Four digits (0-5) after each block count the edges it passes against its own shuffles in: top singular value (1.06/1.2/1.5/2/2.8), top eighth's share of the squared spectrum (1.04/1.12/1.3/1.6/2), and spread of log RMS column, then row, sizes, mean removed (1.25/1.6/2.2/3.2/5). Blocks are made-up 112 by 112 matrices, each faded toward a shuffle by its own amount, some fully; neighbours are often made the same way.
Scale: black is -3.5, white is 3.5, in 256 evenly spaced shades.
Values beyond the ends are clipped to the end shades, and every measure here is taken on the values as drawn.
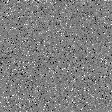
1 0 0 1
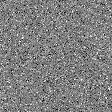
1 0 0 0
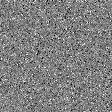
3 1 0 0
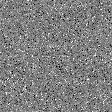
0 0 0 0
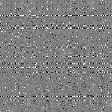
5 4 2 3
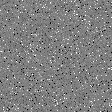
0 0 0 0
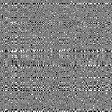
5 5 3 4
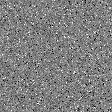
0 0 0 0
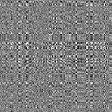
5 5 4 4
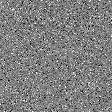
2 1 0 0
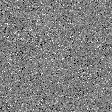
2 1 0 0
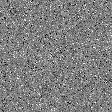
0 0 0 0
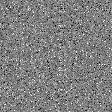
3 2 0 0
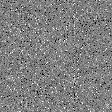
1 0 1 0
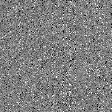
1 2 3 0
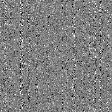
2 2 3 0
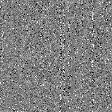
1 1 3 0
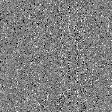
1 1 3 0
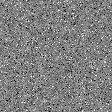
0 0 1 0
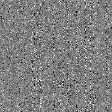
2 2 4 0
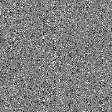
1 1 3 0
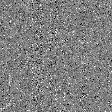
1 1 2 0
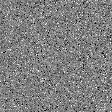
0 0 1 0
